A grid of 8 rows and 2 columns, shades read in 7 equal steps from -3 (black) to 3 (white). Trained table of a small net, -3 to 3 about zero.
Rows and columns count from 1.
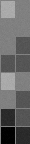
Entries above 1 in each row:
0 0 0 0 0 0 0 0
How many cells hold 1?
2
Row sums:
1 0 -1 -2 1 -1 -3 -5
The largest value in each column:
1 0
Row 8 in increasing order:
-3 -2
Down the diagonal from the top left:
1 0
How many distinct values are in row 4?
1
